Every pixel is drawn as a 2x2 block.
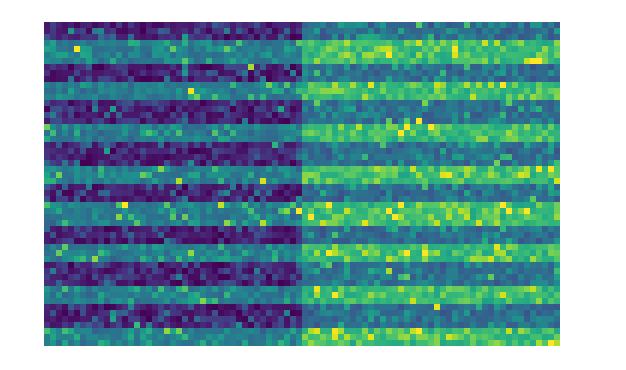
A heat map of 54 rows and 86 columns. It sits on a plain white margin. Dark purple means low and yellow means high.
On average the colour sits 40% of the way up the scale. The halves do not mirror each other. The right part is higher, past a seam about 50% of the way across. Horizontal stripes repeat 8 times down the table.
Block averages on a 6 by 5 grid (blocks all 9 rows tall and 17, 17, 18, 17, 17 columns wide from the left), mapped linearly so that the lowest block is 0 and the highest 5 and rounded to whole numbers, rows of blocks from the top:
0 0 2 4 4
0 0 2 4 4
1 1 3 5 5
0 0 2 4 4
0 0 2 4 4
1 1 3 5 5
